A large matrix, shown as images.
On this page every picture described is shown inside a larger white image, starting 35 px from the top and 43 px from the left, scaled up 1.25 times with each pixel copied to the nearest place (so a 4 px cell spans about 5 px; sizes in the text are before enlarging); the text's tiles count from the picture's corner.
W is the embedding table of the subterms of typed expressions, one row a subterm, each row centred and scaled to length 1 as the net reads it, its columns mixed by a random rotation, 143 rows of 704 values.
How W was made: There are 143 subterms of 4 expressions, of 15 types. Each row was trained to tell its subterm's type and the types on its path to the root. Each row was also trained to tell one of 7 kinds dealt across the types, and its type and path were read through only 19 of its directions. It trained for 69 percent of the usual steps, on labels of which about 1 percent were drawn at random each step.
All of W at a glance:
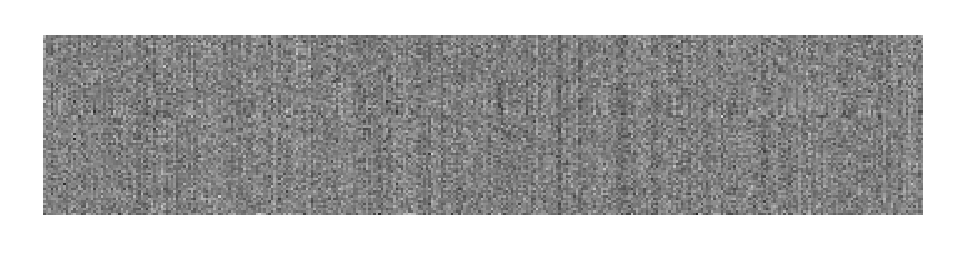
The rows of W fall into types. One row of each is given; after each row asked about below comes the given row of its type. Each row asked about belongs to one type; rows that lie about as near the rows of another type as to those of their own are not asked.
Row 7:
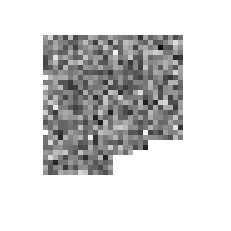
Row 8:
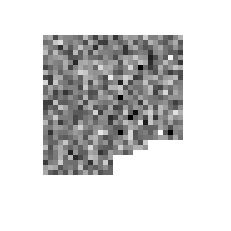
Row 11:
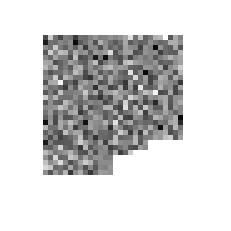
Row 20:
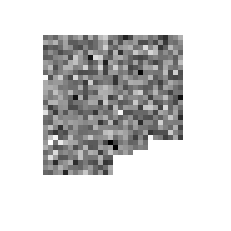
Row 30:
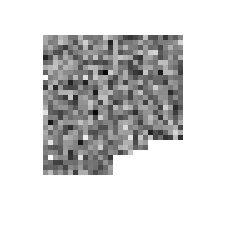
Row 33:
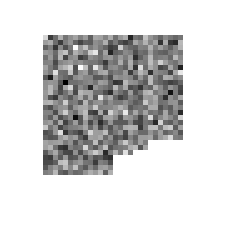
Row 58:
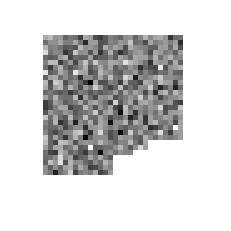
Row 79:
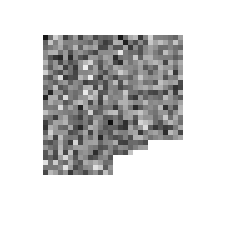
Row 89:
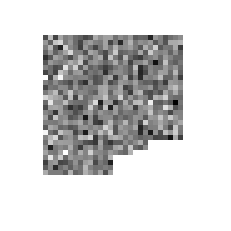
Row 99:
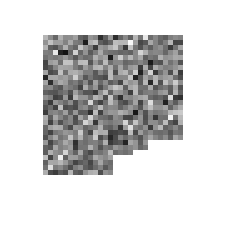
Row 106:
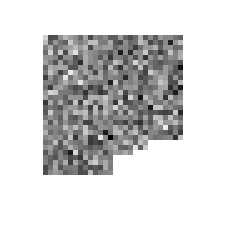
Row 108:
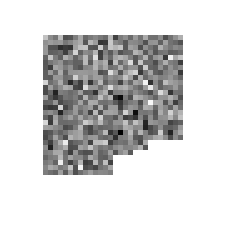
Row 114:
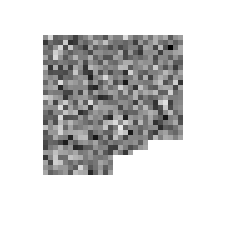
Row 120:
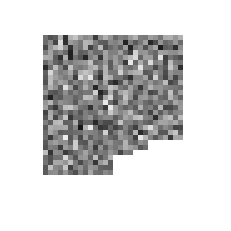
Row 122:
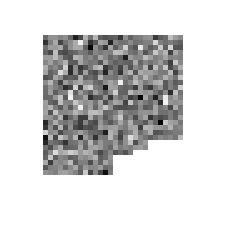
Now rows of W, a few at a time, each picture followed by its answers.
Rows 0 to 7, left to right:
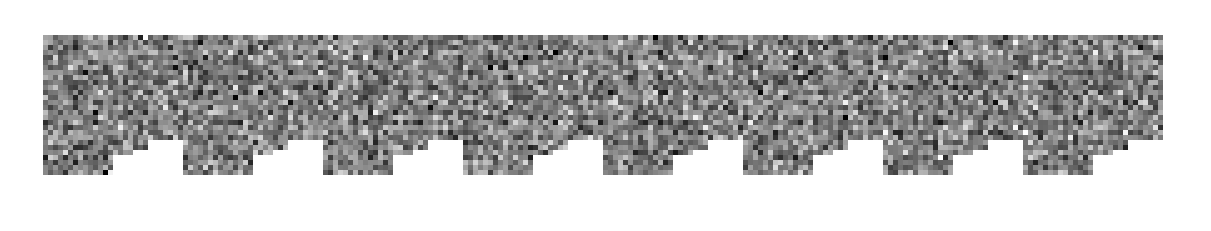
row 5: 89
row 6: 7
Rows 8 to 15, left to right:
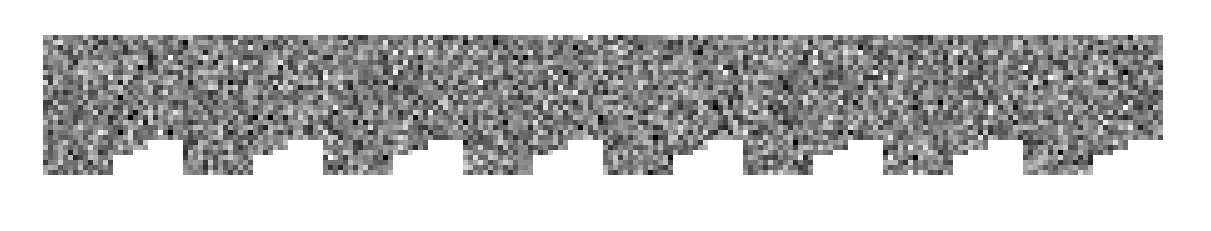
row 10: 58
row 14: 79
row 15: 108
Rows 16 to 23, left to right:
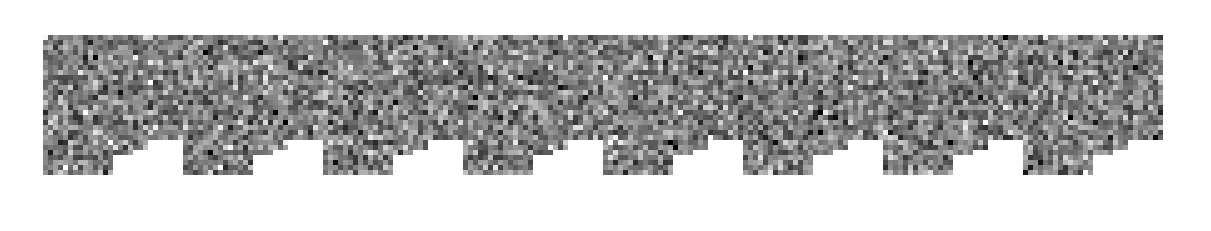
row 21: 58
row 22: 58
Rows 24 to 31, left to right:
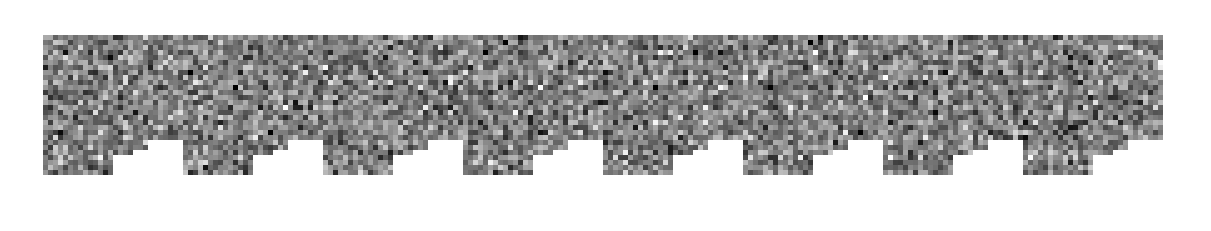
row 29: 122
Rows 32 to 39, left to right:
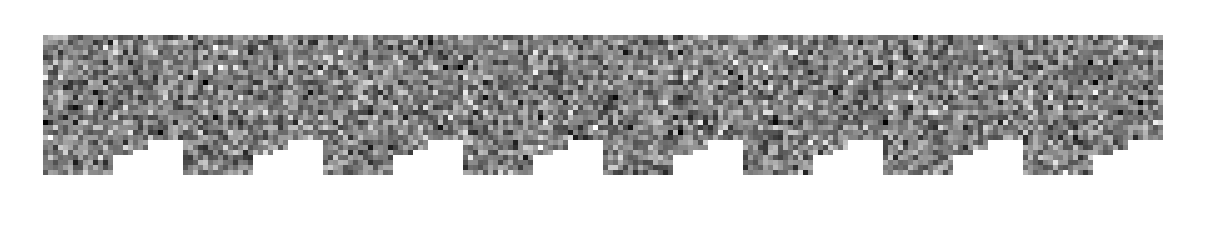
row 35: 58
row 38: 122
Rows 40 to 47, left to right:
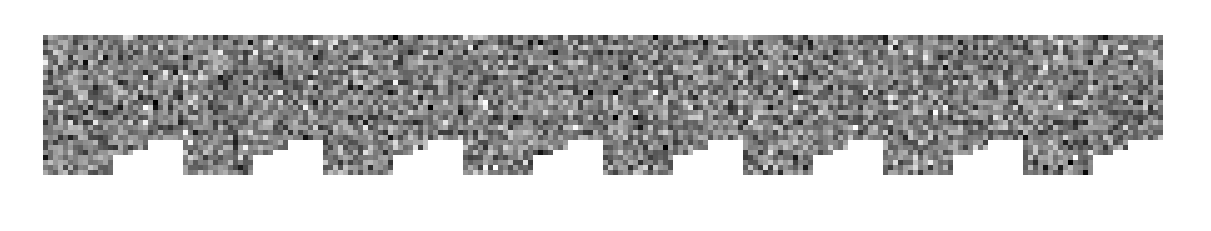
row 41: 7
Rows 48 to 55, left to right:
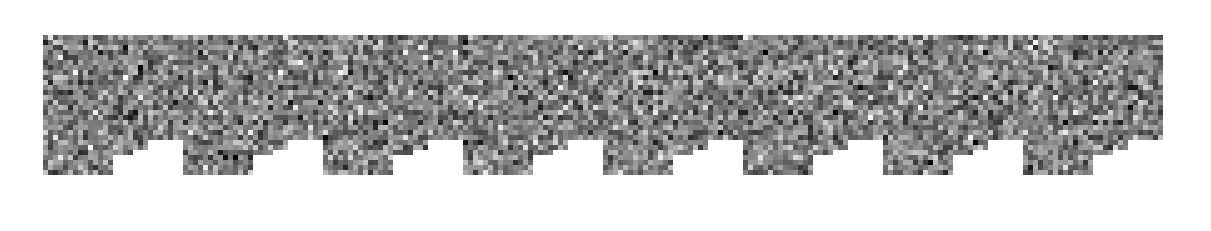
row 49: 122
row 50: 7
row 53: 99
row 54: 122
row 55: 7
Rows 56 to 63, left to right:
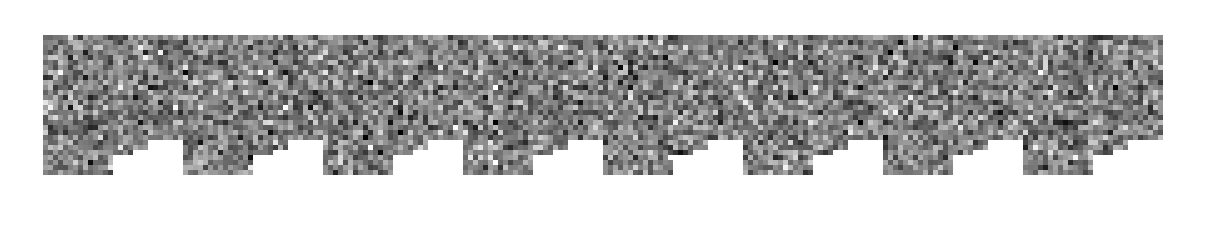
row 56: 33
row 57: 108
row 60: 8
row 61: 120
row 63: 7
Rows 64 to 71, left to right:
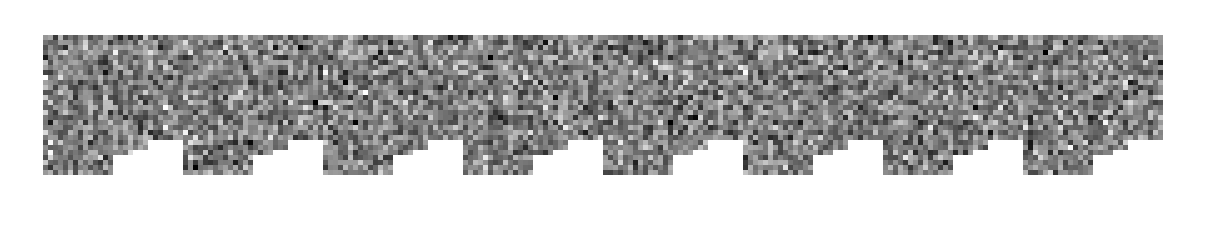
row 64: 106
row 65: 89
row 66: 58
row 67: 8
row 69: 58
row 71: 108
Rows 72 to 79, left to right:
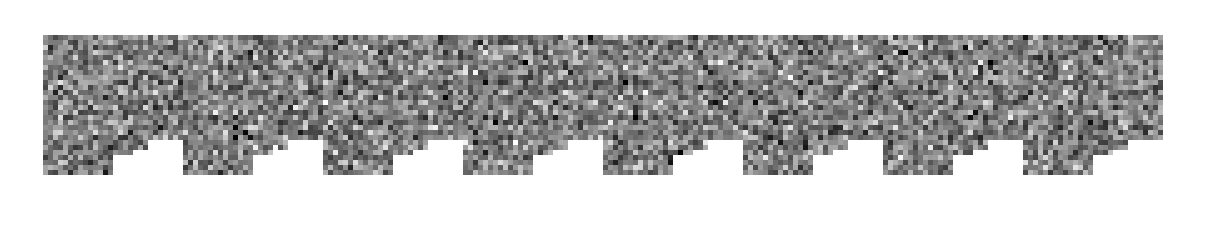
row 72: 114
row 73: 106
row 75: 58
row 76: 30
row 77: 106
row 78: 99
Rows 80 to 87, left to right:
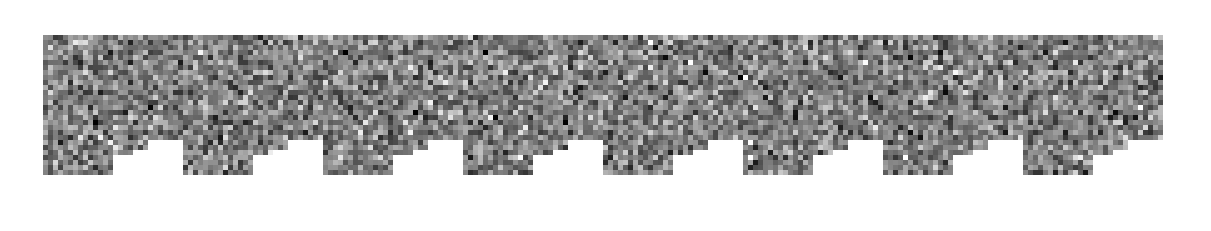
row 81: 106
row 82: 99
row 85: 30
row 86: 33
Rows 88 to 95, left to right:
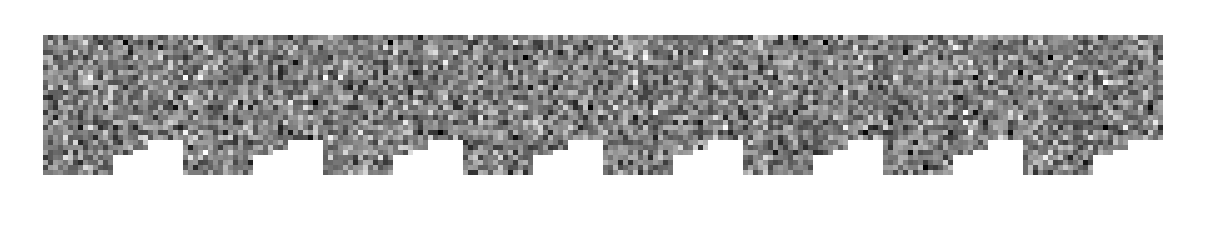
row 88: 120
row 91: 114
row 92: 7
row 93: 8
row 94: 108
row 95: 20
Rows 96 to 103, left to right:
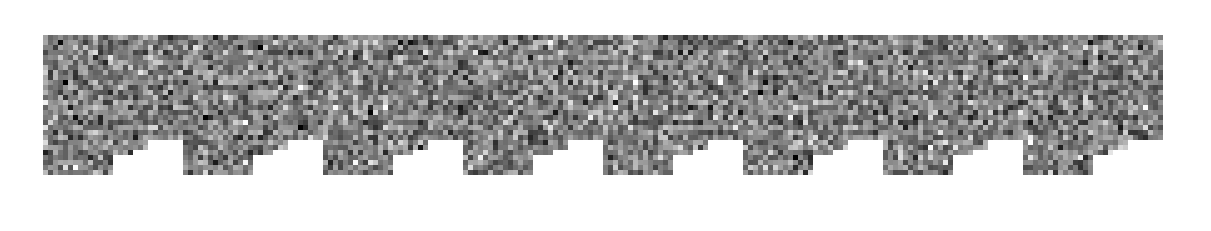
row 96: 33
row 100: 7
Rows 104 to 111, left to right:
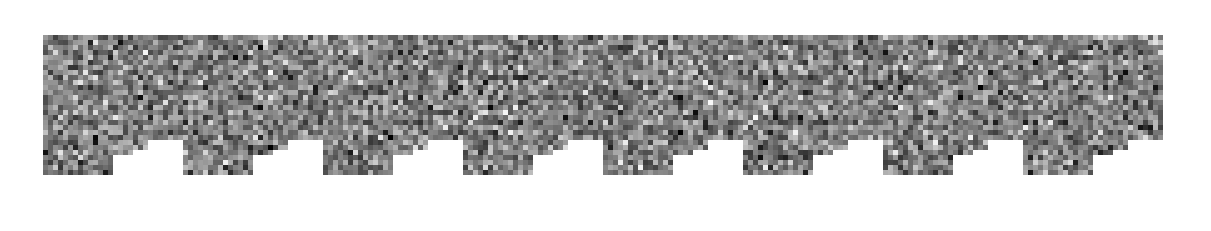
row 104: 122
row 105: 11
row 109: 33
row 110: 30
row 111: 11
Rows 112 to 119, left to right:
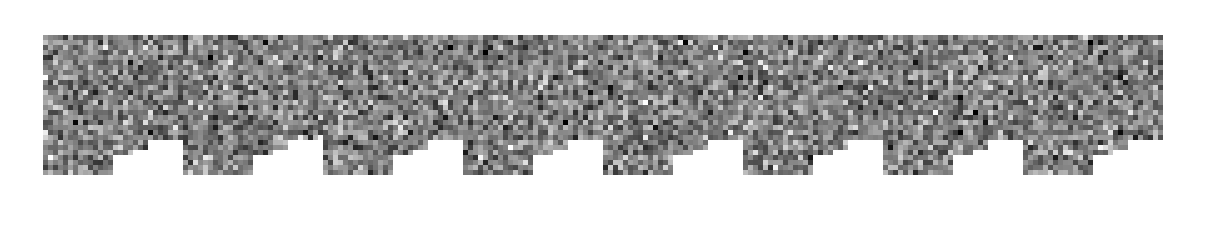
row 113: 8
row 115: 122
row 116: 106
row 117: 30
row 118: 108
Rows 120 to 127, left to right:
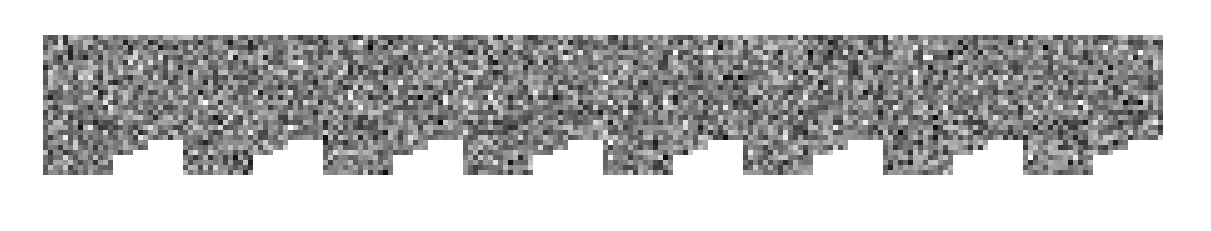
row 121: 122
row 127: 106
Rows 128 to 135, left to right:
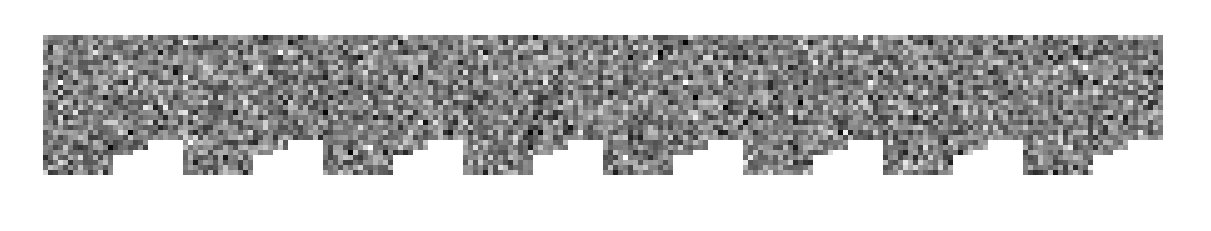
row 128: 114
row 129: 33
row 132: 33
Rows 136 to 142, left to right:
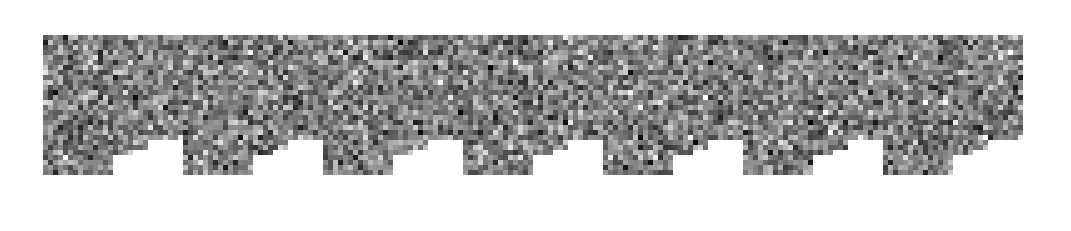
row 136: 33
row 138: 79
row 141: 108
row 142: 106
